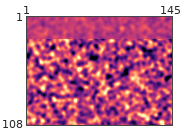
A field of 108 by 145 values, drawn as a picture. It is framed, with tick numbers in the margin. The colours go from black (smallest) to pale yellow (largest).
The top part is calmer, up to a seam about 20% of the way down. There are no regular stripes. The halves do not mirror each other. The values follow a bell shape. The field is mottled with small blotches.
